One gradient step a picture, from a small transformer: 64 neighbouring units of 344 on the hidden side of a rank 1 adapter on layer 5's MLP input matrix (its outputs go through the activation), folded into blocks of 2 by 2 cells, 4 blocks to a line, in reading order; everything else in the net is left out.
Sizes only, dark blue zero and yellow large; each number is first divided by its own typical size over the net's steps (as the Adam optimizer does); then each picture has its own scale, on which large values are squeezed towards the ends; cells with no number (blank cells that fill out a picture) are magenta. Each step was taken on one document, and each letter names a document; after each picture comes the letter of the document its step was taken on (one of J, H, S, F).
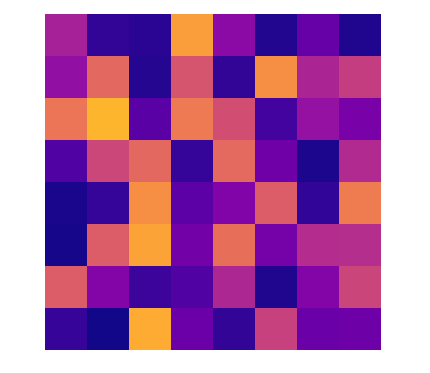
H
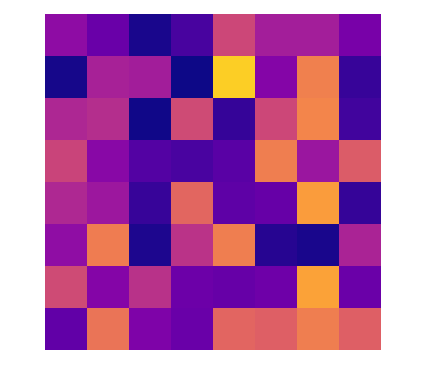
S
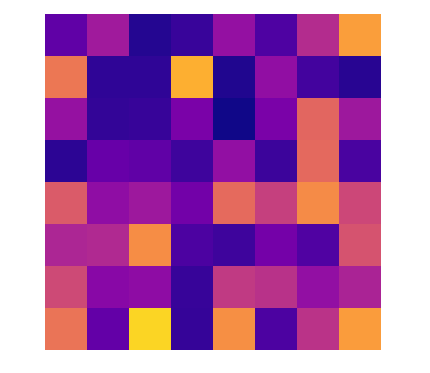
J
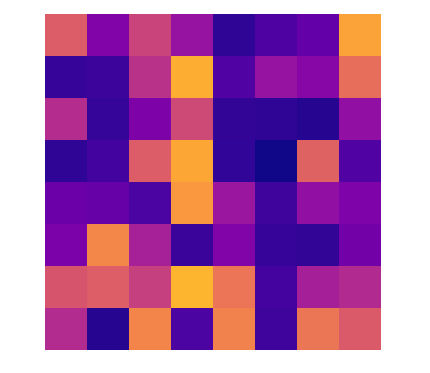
J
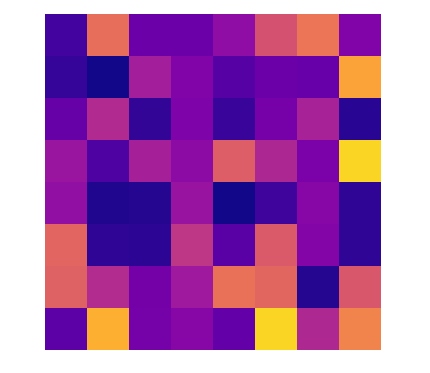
S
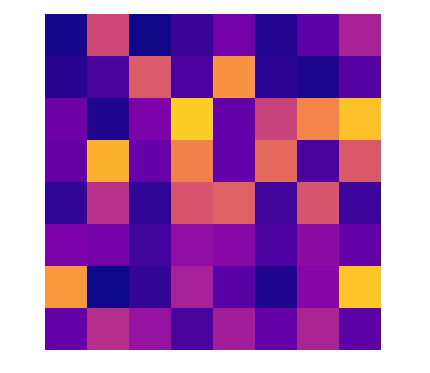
S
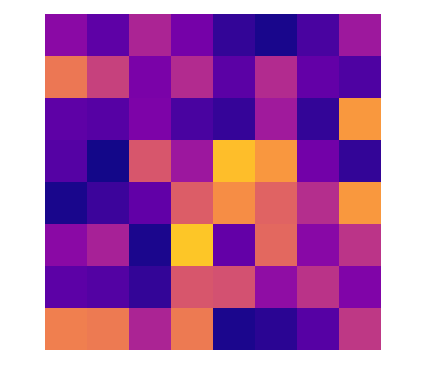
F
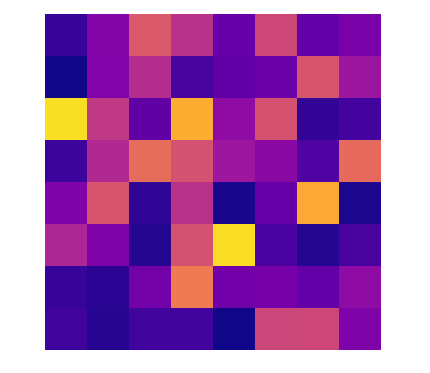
S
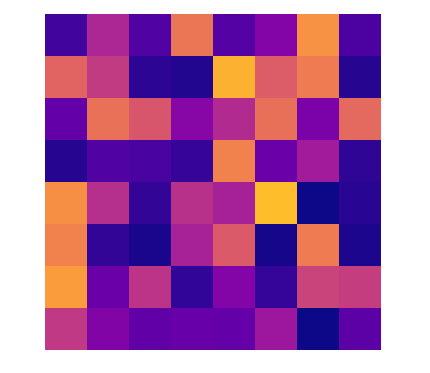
F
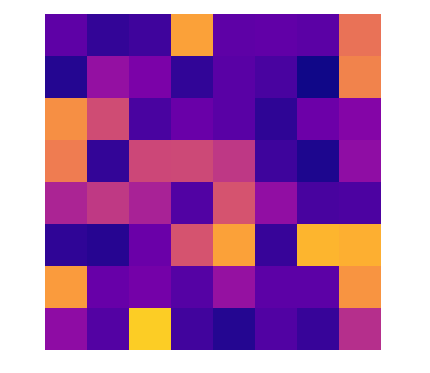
H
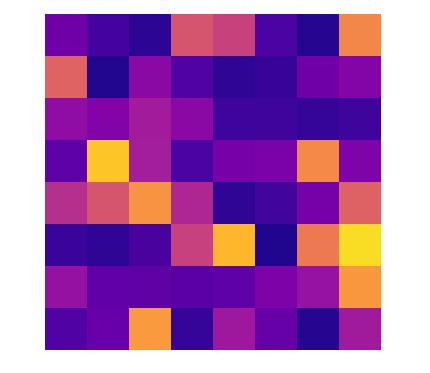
H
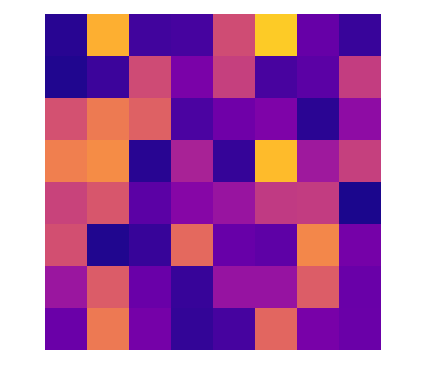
S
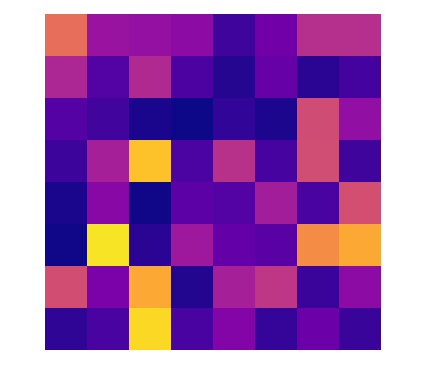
J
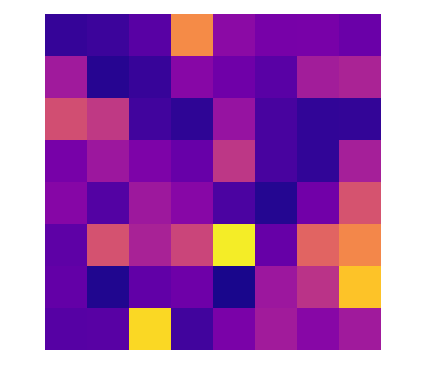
H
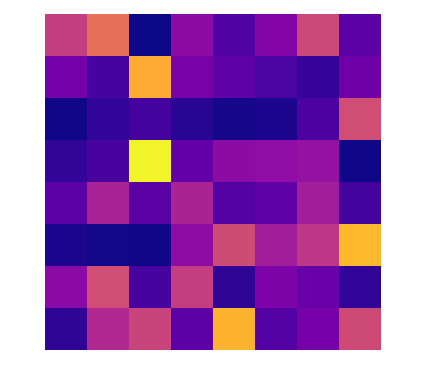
J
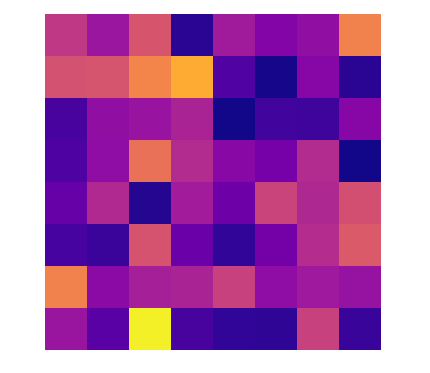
J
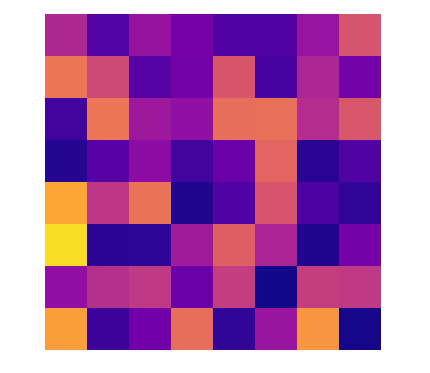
F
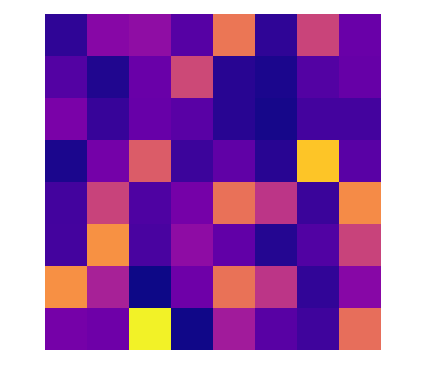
J
